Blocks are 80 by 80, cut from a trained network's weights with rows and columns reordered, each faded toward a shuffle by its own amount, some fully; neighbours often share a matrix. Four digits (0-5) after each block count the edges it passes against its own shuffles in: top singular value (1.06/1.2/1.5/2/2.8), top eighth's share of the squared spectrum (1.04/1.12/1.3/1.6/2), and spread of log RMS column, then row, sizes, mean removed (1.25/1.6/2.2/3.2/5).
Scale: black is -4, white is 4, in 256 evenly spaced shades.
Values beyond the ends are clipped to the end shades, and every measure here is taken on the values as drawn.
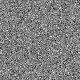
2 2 0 0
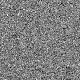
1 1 0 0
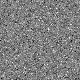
0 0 0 0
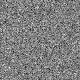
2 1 0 0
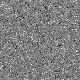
0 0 0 0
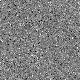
0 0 0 0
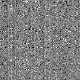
3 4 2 3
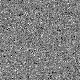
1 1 0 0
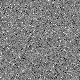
0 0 0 0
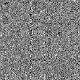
3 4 2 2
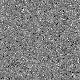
1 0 0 0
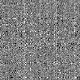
3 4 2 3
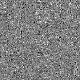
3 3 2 1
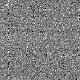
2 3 2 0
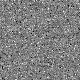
0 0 0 0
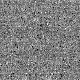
2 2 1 0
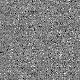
2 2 1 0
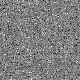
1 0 0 0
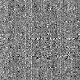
3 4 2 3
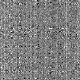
3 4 2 3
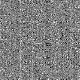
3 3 1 2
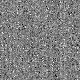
2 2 0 1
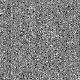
2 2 0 2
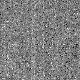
2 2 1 1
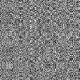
4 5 3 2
